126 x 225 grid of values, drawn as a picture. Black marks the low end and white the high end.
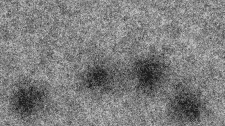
Dips: four. Grain: blotchy. Mirror symmetry: none. Stripes: none. Odd rows or columns: none.
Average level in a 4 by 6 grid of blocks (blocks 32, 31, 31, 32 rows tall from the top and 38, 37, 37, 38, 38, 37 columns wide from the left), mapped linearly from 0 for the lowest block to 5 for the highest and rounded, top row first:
4 4 5 5 5 5
5 4 4 4 4 5
3 4 0 0 1 4
1 3 5 4 2 2
